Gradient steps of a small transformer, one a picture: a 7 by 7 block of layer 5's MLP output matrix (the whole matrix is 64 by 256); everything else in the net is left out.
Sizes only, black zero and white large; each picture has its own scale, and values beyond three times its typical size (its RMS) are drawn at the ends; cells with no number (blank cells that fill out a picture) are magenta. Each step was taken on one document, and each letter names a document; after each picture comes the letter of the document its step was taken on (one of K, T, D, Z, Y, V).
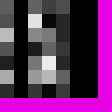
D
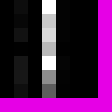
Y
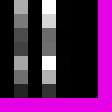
Y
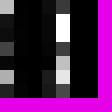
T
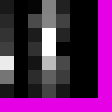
D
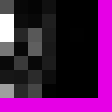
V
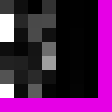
V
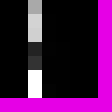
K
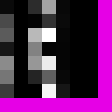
D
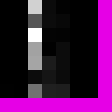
K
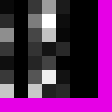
D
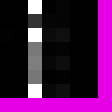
K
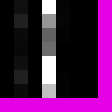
Y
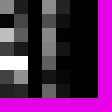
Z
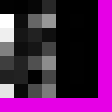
V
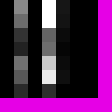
Y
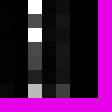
K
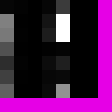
T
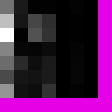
V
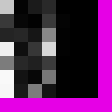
V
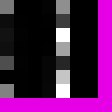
T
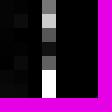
Z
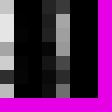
T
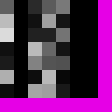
D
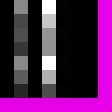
Y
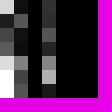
Z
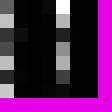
T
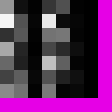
V
